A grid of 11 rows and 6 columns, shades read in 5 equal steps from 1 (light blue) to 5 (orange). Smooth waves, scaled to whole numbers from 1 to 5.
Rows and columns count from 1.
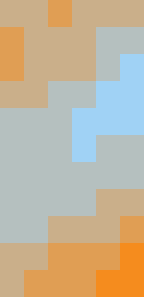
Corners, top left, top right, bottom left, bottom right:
3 3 3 5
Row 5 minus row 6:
0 0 0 0 -1 -1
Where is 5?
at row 10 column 6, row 11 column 5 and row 11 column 6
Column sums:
30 29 31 28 28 29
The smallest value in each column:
2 2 2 1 1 1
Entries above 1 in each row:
6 6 5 4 3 5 6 6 6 6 6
